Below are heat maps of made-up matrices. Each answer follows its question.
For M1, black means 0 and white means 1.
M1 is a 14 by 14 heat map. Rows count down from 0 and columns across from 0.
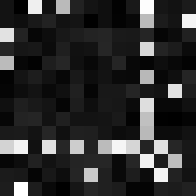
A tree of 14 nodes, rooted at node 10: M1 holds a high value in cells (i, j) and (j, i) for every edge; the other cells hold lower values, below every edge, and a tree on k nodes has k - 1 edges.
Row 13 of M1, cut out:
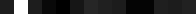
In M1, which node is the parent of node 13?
1
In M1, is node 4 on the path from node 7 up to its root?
no
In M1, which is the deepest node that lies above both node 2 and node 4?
0
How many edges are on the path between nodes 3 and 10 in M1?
1
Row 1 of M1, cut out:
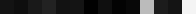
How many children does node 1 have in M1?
1
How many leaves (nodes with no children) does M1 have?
9
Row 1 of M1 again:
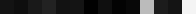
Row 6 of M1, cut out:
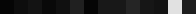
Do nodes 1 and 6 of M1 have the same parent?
no
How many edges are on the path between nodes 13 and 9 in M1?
3
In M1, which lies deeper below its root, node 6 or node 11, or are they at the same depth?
node 6
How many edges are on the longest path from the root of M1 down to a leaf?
3
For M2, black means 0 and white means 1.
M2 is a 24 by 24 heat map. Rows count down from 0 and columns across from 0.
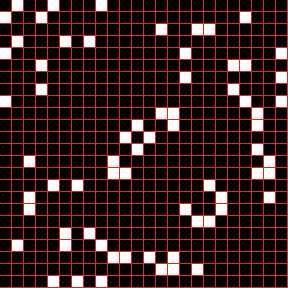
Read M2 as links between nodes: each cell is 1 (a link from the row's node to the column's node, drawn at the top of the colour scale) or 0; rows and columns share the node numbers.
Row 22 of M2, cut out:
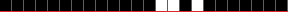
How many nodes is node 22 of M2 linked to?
3
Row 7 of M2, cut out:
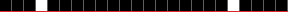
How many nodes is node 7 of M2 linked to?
2
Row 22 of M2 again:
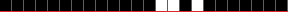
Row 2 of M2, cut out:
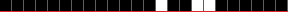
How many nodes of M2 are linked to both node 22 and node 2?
2
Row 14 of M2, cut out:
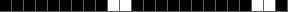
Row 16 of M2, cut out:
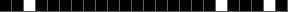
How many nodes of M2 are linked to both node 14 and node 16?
1
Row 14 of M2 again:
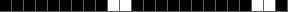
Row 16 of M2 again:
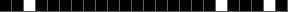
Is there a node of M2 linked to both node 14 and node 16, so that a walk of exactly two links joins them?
yes
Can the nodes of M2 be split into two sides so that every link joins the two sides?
no
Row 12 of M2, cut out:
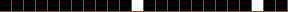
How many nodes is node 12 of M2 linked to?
2
